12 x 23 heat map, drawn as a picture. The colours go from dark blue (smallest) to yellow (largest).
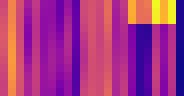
Roughest part: top right. Grain: streaks running down. Odd patch: higher, in the top right. Ninth with the highest average: top right.
